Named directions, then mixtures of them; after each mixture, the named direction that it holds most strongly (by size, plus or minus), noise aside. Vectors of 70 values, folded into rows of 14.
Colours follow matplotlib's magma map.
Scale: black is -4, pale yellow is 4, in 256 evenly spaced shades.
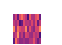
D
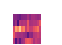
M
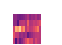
M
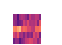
M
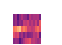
M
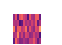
D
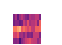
M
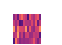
D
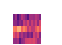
M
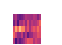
M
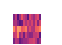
D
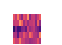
D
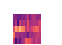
M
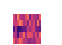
D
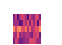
D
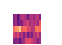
M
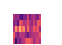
M
